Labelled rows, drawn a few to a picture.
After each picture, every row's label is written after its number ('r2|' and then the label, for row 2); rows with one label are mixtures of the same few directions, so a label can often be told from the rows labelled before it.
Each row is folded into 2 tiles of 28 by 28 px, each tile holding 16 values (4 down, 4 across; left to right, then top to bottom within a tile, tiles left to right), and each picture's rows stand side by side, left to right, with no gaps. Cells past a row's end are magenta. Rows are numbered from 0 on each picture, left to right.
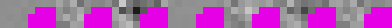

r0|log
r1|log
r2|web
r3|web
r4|web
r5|web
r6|log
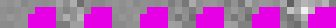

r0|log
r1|log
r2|log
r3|log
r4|log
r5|web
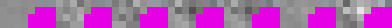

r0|web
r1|log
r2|log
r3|web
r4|web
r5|web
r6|web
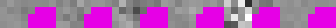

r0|web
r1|log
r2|web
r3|web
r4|log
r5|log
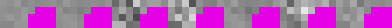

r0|log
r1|web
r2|log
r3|log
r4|web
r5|web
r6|log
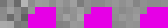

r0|log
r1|log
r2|log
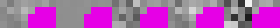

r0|web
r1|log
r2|log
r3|web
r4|log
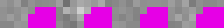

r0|log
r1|web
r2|log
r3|log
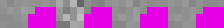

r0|web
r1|log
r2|log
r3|log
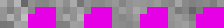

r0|log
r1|log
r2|web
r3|web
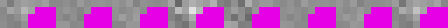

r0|web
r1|log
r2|log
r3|web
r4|log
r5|log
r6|log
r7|web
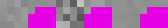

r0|log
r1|log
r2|log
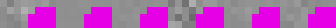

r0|web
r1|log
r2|log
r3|log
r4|web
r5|log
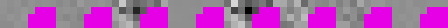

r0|log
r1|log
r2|web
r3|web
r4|web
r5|log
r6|log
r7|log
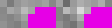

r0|web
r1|web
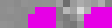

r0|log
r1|web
